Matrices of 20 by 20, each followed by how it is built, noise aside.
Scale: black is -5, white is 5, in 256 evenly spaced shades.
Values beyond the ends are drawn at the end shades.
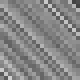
Toeplitz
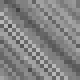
Toeplitz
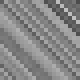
Toeplitz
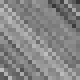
Toeplitz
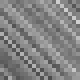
Toeplitz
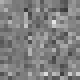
low rank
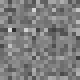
low rank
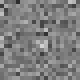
low rank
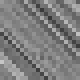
Toeplitz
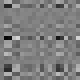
low rank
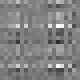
low rank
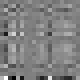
low rank
